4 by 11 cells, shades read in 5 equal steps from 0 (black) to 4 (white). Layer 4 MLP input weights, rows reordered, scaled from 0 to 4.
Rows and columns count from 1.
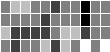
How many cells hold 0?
2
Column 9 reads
0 0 1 4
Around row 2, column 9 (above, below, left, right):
0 1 2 2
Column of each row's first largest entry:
2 1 1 9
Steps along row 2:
same same same down up same same down up same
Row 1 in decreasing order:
3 3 2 2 2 2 2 2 2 1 0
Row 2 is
2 2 2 2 1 2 2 2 0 2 2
